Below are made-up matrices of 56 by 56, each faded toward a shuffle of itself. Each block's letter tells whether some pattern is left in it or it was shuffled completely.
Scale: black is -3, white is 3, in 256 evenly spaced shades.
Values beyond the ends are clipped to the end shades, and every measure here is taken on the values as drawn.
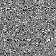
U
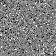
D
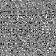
U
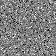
D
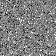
D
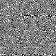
U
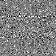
U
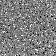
D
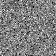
D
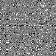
U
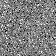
D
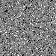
D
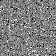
D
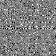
U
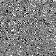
U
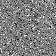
D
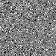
U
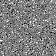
D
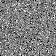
D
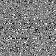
U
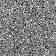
D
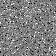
D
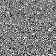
U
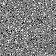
D
